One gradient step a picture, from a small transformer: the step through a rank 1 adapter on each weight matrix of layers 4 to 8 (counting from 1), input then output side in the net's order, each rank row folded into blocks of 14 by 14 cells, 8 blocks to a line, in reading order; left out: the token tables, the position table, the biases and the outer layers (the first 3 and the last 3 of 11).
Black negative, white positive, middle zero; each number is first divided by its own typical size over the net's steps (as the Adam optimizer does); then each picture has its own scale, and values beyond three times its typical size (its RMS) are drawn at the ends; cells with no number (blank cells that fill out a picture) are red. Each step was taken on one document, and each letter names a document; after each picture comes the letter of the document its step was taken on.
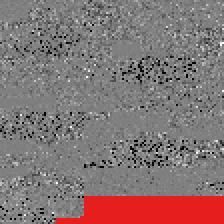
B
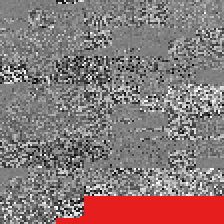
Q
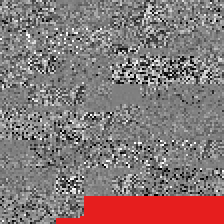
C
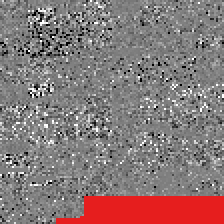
B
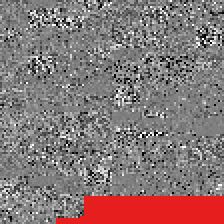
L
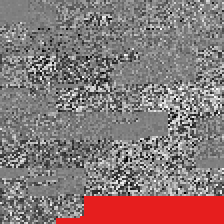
Q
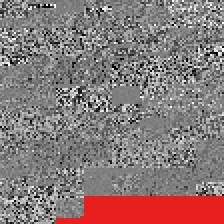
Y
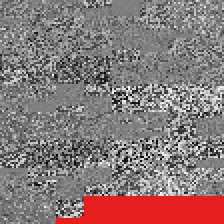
Q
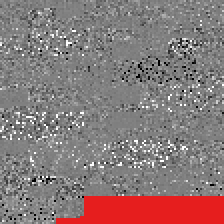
B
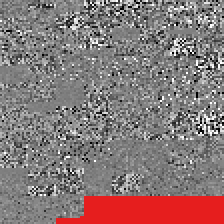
Y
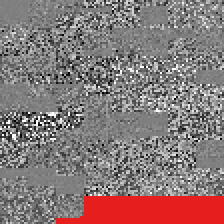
Q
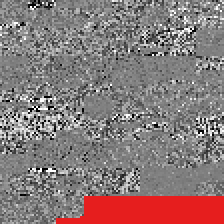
Y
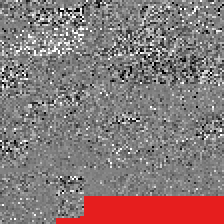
C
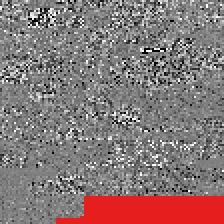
C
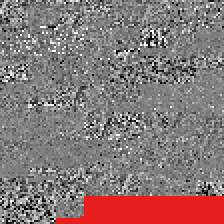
C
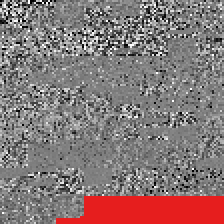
Y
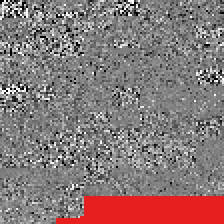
L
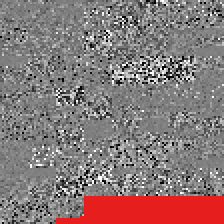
C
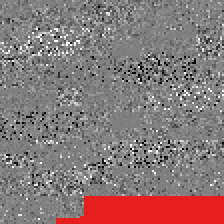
B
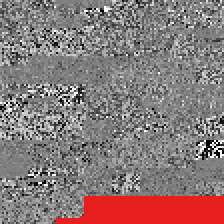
Y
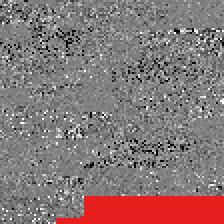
B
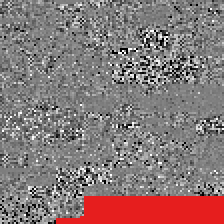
C
